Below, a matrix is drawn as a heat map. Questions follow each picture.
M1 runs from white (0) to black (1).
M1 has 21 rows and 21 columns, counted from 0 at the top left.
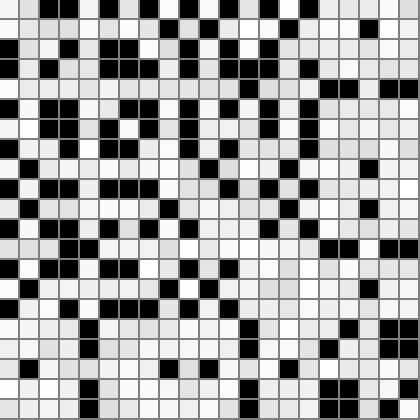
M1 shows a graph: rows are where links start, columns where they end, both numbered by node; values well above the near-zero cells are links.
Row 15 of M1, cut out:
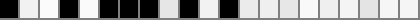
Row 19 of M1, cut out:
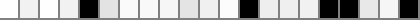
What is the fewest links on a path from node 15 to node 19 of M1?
3
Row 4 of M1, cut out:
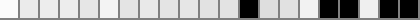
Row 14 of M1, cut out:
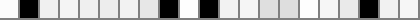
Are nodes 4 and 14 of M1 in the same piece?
no
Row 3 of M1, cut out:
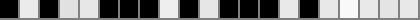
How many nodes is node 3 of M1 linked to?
10
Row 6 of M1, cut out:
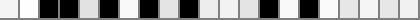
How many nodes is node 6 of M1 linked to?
7
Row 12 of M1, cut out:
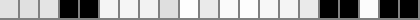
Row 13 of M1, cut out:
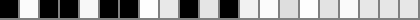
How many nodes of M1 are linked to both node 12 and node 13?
1
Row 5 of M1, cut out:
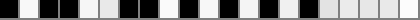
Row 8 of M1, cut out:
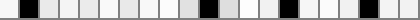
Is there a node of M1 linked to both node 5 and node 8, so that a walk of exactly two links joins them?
no
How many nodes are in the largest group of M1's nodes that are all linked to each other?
7
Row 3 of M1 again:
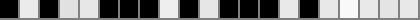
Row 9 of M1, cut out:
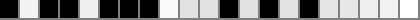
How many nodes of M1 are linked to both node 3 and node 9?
8
